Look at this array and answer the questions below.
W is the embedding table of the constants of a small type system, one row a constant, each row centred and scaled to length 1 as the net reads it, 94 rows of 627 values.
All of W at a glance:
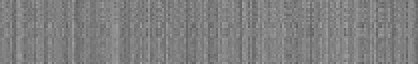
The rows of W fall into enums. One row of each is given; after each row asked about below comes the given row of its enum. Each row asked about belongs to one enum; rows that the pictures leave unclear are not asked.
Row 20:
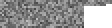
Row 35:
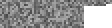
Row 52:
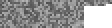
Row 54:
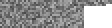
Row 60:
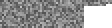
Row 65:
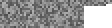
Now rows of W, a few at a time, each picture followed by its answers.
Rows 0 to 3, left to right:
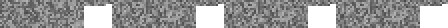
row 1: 35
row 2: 35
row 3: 35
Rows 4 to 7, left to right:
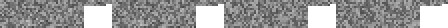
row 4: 20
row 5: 20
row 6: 65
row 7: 52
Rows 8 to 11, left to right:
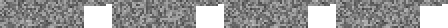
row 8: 20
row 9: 35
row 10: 20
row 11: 20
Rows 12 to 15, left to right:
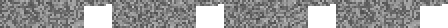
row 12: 52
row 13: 60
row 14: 54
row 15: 52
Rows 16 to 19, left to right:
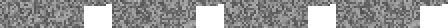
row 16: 35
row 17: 52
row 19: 52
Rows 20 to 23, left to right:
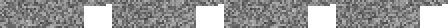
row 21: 54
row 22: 20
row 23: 54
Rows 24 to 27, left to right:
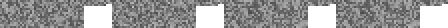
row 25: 60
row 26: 52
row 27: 52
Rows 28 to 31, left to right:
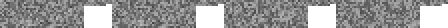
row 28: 20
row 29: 20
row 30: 35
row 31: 52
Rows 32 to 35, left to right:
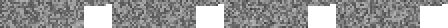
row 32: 52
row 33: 65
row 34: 20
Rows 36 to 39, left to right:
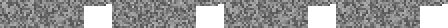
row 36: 65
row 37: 60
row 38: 65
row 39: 65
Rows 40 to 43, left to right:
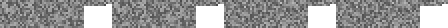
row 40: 65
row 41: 65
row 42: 60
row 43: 60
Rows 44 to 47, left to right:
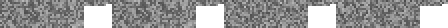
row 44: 52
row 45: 52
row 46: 60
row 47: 65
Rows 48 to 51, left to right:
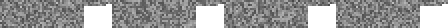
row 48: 60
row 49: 52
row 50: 35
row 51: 60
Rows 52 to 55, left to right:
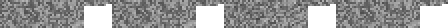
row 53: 52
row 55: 52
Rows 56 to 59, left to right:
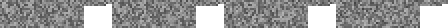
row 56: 65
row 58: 35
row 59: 20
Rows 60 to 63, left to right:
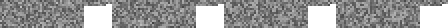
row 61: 20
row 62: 65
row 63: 35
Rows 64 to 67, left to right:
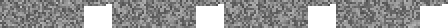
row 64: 60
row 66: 65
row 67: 52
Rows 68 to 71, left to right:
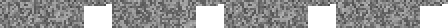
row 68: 35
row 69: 52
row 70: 35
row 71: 65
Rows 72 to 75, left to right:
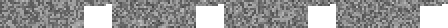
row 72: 52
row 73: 20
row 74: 35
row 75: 60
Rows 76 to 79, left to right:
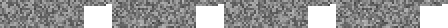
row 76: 65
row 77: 20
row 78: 65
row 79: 20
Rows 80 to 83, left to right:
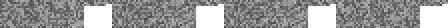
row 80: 52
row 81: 54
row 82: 54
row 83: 65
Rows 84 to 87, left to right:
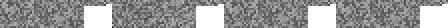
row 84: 65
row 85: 54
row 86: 65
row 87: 65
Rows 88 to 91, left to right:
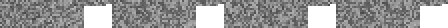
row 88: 54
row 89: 52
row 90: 65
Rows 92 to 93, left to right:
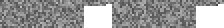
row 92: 60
